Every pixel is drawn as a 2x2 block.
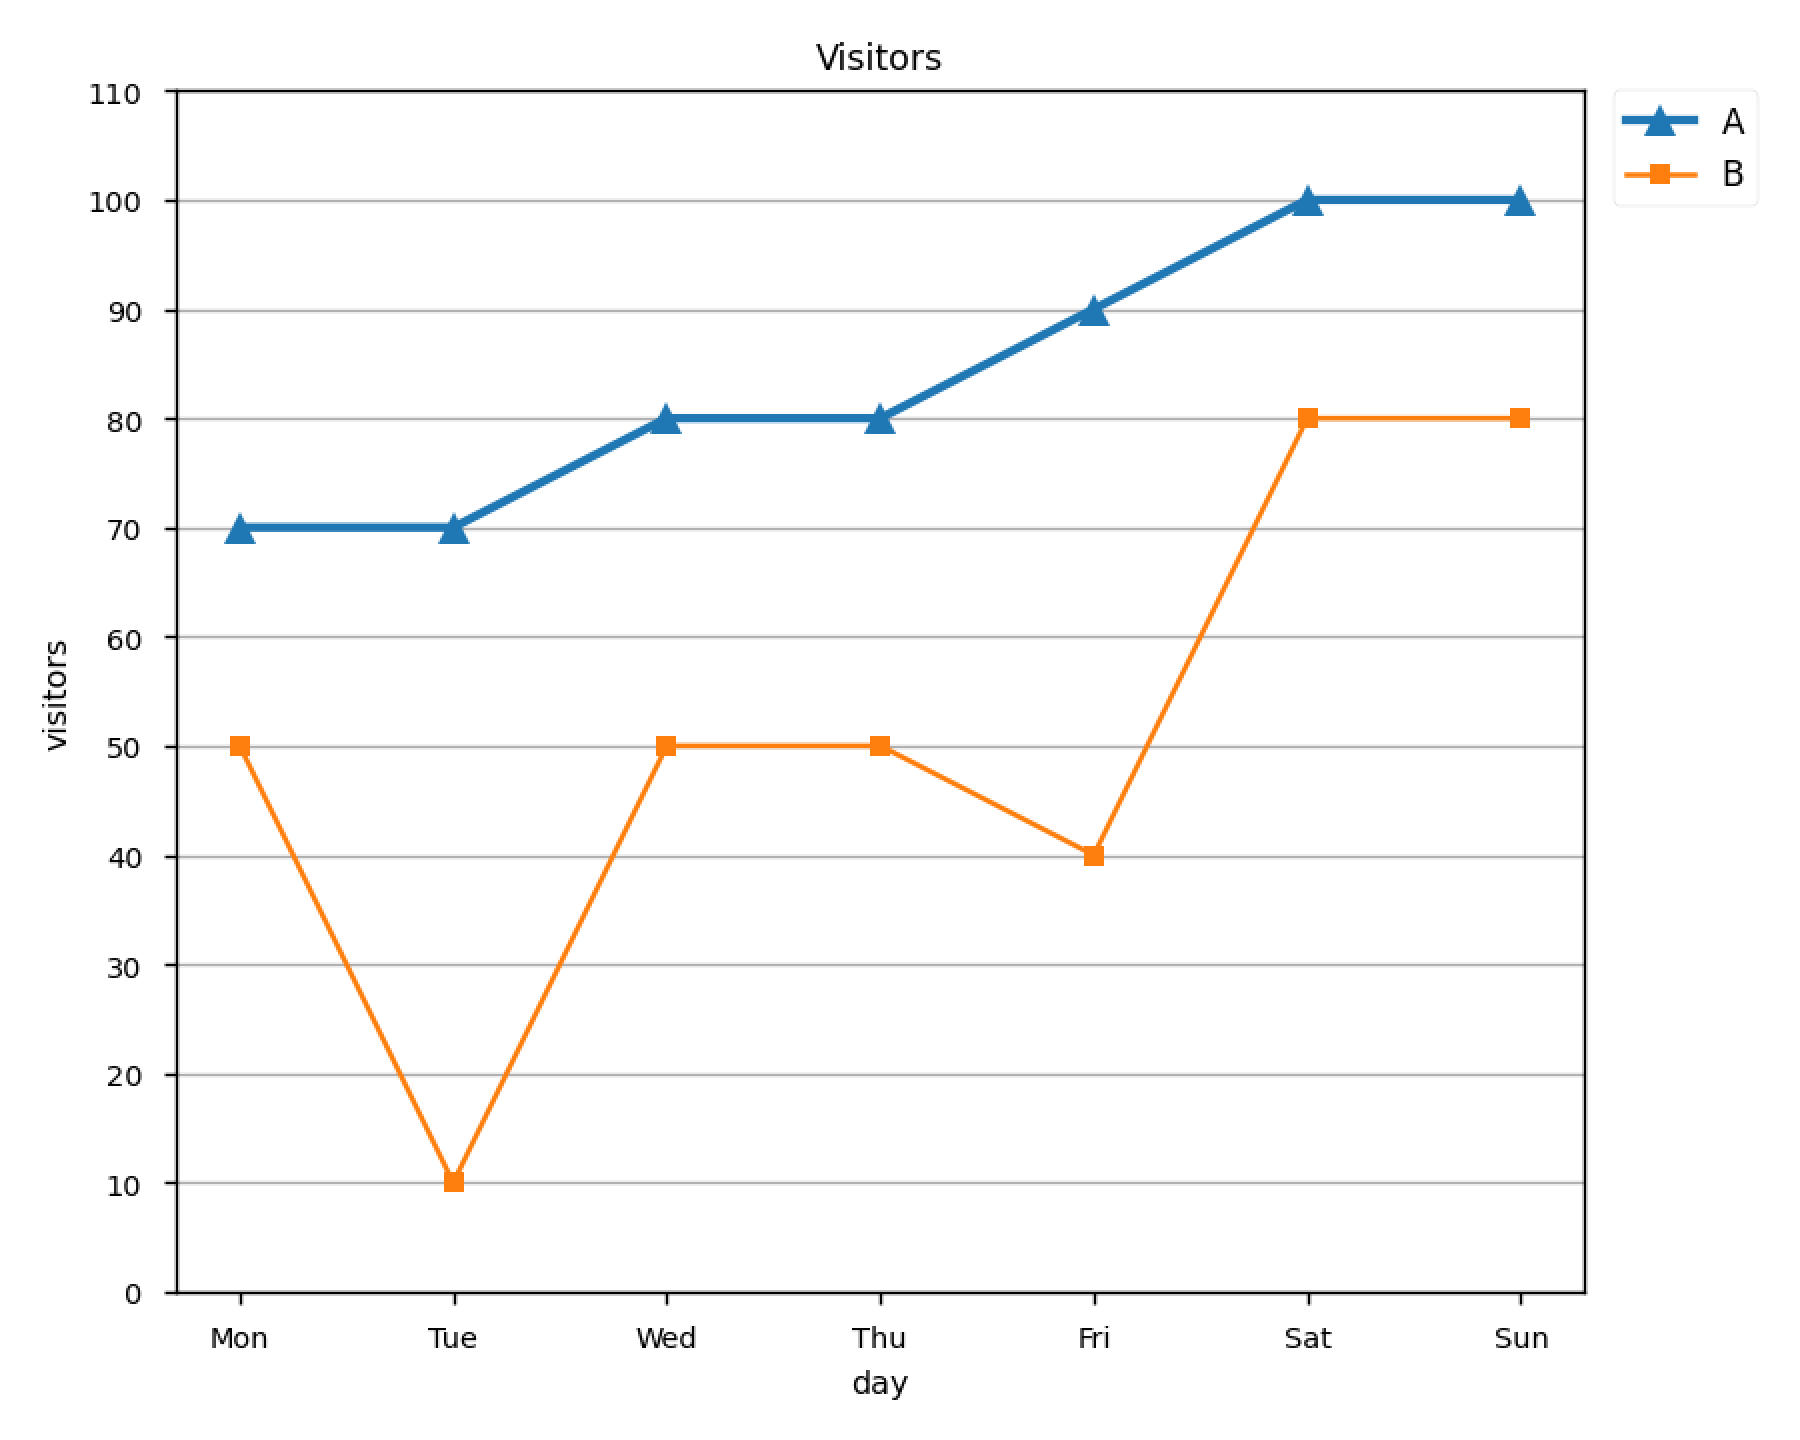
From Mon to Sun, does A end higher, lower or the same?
higher
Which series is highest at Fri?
A
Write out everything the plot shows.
Title: Visitors
x-axis: day, ticks Mon Tue Wed Thu Fri Sat Sun
y-axis: visitors, ticks 0 10 20 30 40 50 60 70 80 90 100 110
Legend: A, B
Values:
A: 70 70 80 80 90 100 100
B: 50 10 50 50 40 80 80
